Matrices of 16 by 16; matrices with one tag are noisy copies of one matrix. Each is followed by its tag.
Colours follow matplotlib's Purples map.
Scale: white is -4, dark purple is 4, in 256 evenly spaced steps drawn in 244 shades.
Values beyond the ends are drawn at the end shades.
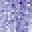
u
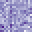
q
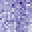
u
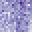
u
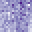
u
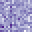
q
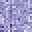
q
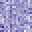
q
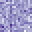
q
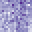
u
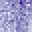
u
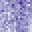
u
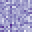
q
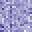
q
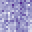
u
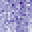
u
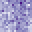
u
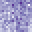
u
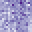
u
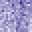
u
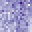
u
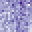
u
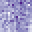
u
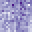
u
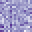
q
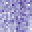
u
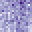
u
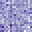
q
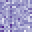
q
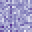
q
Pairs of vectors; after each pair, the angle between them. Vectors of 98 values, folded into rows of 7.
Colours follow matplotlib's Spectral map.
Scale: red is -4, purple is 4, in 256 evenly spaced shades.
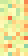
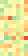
nearly parallel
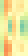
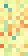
partly opposed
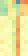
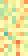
partly aligned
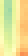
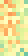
partly opposed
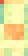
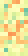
partly aligned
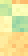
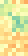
nearly parallel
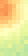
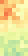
nearly parallel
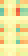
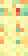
nearly parallel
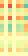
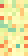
partly aligned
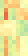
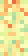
partly aligned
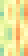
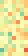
partly aligned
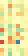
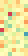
partly aligned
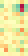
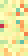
partly aligned
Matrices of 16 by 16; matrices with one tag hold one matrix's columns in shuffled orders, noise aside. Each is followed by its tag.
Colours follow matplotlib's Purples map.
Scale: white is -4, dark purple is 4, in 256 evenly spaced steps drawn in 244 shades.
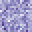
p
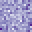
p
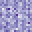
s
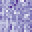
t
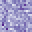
p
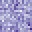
p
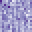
t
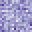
p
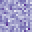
p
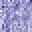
t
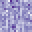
t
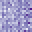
s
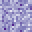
p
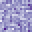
p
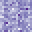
s
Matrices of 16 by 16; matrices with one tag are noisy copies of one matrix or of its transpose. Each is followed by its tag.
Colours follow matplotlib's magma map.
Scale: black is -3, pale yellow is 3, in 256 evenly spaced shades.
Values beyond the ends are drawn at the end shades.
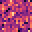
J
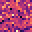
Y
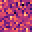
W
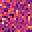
W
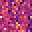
Y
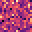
Y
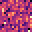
J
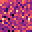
W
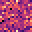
Y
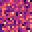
J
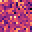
W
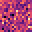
W
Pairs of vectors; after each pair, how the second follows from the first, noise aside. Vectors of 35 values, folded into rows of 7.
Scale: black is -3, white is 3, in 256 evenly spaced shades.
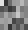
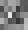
wrapped around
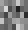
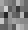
copied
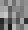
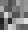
sign-scrambled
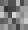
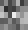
copied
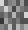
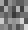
wrapped around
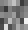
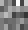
wrapped around
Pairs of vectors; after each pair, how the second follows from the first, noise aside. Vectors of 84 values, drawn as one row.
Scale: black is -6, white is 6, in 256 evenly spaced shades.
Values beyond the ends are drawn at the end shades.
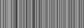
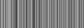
copied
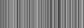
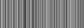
reversed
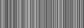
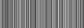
sign-scrambled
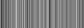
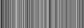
copied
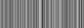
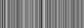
reversed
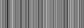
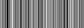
scaled up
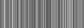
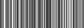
scaled up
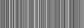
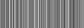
copied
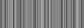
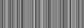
reversed
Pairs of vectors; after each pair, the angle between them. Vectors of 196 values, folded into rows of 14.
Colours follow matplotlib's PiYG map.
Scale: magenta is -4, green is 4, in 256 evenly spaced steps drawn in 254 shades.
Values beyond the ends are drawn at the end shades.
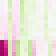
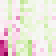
nearly parallel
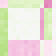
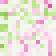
partly aligned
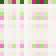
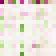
nearly opposite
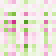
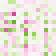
nearly opposite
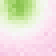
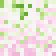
partly aligned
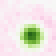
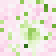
partly aligned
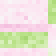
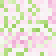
partly opposed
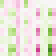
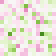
partly aligned
